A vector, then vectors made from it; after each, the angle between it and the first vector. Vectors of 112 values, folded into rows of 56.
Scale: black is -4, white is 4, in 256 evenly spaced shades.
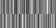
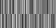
nearly opposite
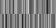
nearly opposite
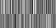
partly opposed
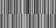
partly aligned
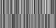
partly aligned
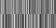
partly opposed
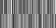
orthogonal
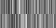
partly aligned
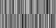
nearly opposite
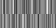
nearly parallel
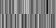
nearly opposite
